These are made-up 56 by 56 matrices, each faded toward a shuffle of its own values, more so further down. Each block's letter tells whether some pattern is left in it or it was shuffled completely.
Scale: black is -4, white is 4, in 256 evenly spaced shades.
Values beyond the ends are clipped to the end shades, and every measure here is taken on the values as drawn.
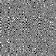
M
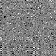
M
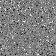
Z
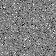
Z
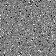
Z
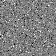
Z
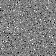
Z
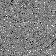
Z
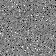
Z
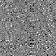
M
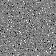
Z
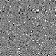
M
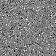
Z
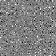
M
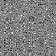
M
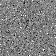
Z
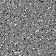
Z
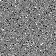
Z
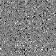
M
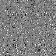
M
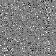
M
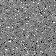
Z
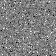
Z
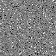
M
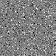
M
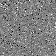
Z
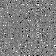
M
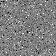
Z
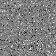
M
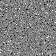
Z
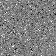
Z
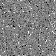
M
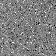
Z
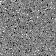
Z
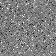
Z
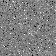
Z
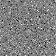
M
